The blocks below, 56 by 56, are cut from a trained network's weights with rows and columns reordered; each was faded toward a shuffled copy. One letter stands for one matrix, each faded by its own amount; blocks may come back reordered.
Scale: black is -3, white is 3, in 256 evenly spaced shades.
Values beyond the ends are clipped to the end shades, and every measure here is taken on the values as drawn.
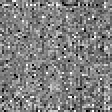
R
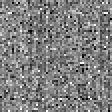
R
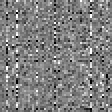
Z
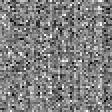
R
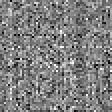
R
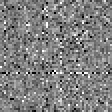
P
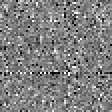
P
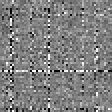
Z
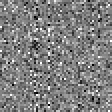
P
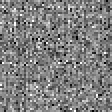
R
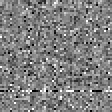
P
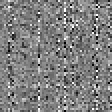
Z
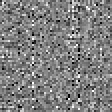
P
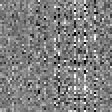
Z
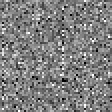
P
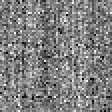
R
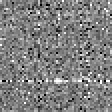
P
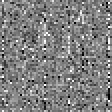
P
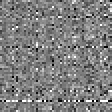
Z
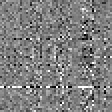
Z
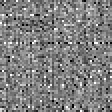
R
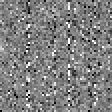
P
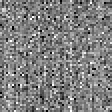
R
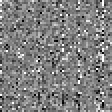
P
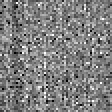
R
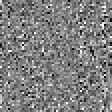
P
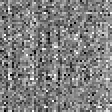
R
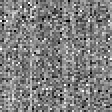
R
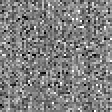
R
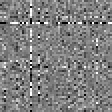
Z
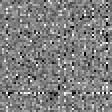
P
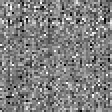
R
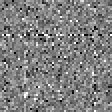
P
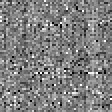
R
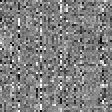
Z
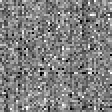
R
